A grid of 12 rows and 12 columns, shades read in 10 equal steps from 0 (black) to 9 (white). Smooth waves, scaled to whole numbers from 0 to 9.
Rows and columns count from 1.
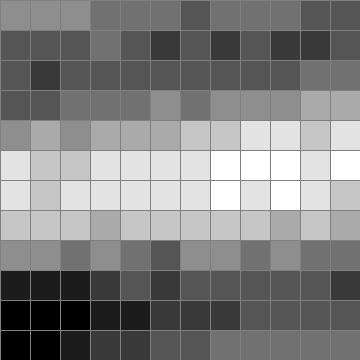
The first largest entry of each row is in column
1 4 11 11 9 8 8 1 1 5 9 8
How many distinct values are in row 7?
3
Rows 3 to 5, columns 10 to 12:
3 4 4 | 5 6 6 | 8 7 8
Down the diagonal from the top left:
5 3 3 4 6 8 8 7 4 3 3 4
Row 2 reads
3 3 3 4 3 2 3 2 3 2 2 3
